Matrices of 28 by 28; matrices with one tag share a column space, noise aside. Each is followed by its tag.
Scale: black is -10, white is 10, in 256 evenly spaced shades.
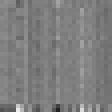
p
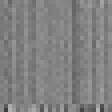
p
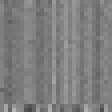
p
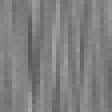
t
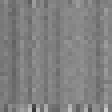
p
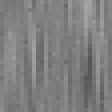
t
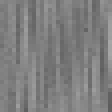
t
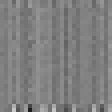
p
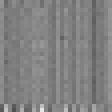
p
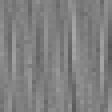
t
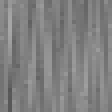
t
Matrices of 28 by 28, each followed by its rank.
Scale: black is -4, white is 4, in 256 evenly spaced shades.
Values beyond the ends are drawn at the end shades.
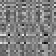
three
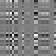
one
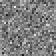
full rank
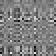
three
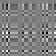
one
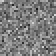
full rank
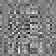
three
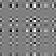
one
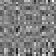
three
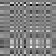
one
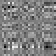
three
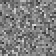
full rank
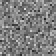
full rank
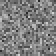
full rank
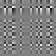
one
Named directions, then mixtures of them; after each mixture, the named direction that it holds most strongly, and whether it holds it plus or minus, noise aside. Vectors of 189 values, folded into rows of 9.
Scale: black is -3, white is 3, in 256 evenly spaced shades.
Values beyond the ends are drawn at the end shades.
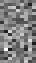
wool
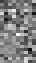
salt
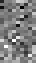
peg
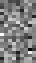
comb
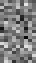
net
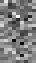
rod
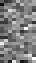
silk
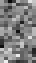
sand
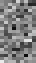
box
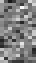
sand, plus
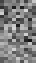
box, minus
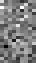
peg, minus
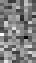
net, plus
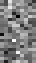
rod, minus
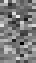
rod, plus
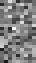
sand, minus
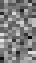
comb, plus
